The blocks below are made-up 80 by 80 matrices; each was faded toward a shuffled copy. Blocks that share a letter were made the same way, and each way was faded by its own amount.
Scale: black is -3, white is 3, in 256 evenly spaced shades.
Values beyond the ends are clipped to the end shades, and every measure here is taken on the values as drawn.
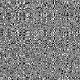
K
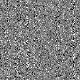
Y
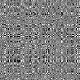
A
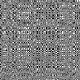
A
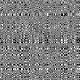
A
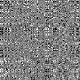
K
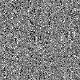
Y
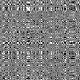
A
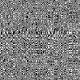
K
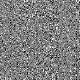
Y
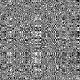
K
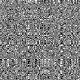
K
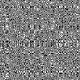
K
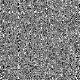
Y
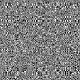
K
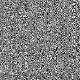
Y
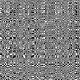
A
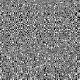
K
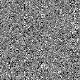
Y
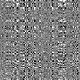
A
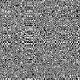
K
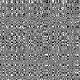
A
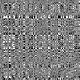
A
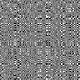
A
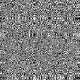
K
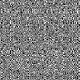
K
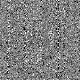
Y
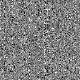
Y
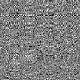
K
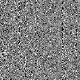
Y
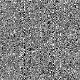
Y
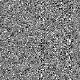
Y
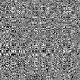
K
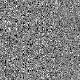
Y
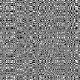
A
